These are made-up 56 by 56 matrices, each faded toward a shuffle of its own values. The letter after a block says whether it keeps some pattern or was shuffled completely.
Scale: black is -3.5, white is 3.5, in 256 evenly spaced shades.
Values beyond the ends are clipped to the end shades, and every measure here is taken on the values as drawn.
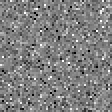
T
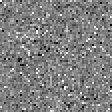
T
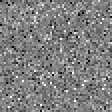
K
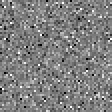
K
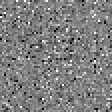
T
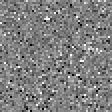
K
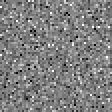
K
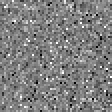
T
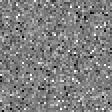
T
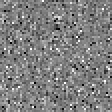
T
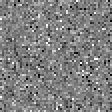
T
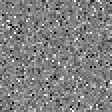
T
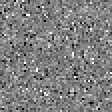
K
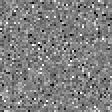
K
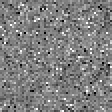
T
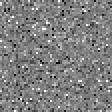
K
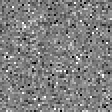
T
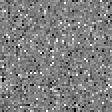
T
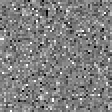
T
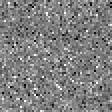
K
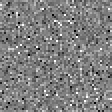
K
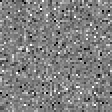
T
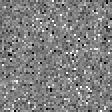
K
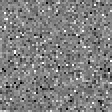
K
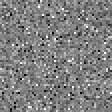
K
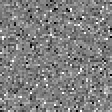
K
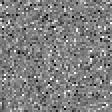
K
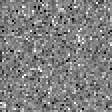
T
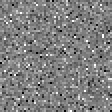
K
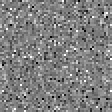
T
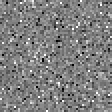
K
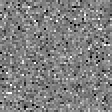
K
